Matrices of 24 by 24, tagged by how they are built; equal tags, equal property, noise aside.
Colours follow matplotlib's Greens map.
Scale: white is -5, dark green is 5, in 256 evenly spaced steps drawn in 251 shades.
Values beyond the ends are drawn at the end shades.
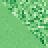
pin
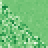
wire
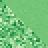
wire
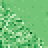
wire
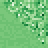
pin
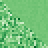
wire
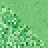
wire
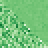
wire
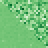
pin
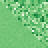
pin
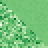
wire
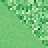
pin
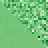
pin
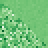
wire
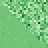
pin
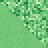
pin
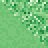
pin
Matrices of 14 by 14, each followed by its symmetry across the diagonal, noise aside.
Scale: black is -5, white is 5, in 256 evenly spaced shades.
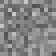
symmetric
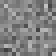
symmetric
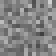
neither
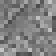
symmetric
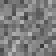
neither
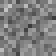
symmetric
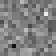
antisymmetric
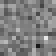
antisymmetric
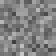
neither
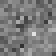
symmetric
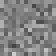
neither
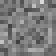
symmetric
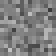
antisymmetric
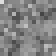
symmetric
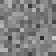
neither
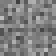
antisymmetric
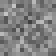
symmetric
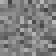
neither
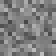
antisymmetric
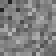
symmetric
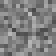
antisymmetric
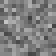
neither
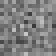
antisymmetric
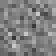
antisymmetric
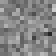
neither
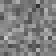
antisymmetric
